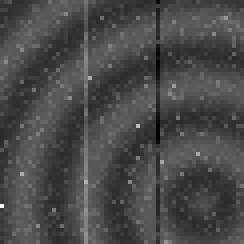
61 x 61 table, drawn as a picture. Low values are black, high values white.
Concentric rings centre on the bottom right. On average the colour sits 30% of the way up the scale. No overall slope runs across the table. Columns 22 and 40 stand out from the rest.
